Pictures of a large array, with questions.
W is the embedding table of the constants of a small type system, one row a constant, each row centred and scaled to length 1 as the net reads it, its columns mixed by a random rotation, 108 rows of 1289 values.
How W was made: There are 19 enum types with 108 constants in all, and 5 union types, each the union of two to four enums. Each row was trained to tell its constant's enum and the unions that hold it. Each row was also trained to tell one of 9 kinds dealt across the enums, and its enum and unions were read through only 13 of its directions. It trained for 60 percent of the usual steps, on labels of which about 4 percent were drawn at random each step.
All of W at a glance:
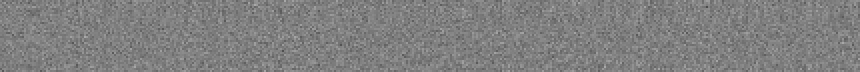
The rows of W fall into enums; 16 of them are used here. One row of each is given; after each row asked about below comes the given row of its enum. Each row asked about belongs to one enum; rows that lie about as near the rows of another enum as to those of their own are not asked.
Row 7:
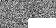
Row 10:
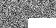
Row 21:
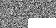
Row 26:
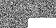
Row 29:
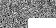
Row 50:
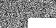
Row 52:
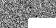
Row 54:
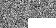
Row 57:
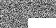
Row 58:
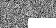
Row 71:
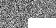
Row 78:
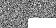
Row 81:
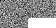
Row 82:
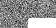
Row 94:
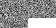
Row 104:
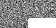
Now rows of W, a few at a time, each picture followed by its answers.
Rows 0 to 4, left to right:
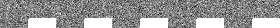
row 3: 71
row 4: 104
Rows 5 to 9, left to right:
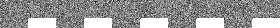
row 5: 26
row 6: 29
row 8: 7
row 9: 58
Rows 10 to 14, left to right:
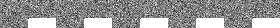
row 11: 57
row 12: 94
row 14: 78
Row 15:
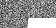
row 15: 94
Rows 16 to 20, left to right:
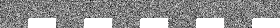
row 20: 29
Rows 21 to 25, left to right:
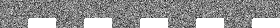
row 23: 78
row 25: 94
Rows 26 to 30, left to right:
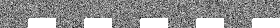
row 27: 71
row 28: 10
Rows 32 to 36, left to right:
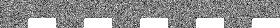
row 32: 26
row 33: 82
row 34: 78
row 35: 10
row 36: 58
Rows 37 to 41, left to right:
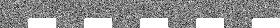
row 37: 81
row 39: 54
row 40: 57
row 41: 10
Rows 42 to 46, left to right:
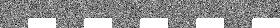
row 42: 54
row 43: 58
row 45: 21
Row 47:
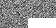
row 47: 81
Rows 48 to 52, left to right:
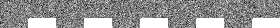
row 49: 54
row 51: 57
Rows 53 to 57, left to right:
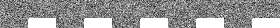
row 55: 104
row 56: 7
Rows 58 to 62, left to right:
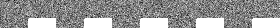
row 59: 10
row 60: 21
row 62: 10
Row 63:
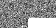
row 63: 29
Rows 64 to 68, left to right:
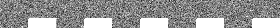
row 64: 29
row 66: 29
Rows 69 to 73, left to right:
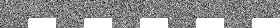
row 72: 58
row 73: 57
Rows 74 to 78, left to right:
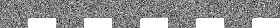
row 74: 58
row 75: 7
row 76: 104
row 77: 26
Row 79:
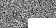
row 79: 21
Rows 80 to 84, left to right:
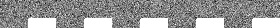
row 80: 21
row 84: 104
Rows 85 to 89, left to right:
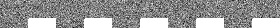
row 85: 81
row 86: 71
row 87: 26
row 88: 54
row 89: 58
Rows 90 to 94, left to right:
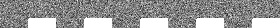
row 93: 78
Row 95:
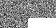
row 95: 26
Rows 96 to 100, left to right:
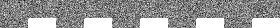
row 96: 7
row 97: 26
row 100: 7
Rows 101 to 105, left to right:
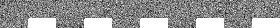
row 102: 104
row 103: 57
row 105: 94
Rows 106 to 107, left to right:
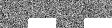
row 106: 94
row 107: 7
